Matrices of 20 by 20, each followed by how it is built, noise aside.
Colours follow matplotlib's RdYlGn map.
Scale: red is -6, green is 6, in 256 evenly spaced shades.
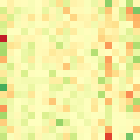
uneven columns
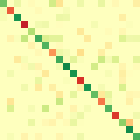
diagonal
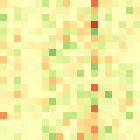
uneven columns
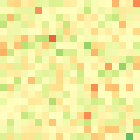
noise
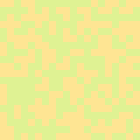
noise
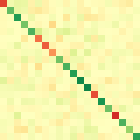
diagonal
